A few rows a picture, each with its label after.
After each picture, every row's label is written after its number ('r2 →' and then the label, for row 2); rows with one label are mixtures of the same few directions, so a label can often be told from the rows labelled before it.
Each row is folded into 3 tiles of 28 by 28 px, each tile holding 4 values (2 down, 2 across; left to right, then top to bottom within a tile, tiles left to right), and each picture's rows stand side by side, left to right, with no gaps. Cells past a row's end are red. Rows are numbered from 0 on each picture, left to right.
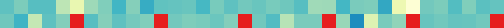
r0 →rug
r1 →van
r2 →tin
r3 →rug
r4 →rug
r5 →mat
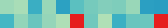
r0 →van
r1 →rug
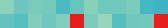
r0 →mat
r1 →rug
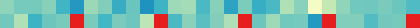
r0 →rug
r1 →mat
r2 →van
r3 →mat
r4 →rug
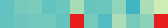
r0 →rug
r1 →rug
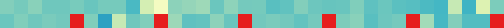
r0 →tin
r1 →rug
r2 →tin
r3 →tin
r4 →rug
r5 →van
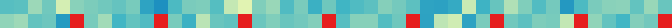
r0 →mat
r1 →rug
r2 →rug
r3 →van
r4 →tin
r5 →tin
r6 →mat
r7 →tin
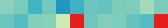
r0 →mat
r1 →mat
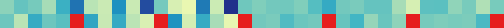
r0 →rug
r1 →van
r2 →van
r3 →rug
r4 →rug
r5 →mat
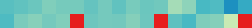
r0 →tin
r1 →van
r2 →mat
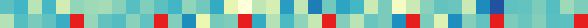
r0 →van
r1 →tin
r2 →rug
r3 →van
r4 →mat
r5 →rug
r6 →van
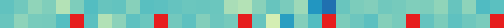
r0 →mat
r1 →tin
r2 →rug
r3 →rug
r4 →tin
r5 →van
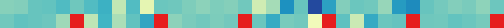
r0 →mat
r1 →van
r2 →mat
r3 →mat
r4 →rug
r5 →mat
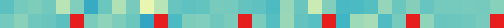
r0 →mat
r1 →mat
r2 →tin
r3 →van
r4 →tin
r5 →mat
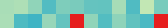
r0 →tin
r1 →van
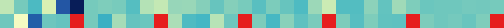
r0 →rug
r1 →rug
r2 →tin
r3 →rug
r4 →van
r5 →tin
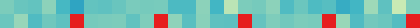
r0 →rug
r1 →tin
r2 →van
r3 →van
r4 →van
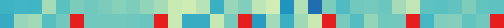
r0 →tin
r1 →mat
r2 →tin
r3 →van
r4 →rug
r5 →tin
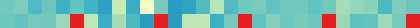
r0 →mat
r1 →van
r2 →tin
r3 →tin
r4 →tin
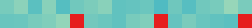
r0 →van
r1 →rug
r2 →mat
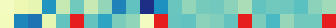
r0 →tin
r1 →mat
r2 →rug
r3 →rug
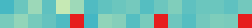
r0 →mat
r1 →tin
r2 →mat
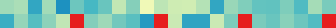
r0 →van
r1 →mat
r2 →tin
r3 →van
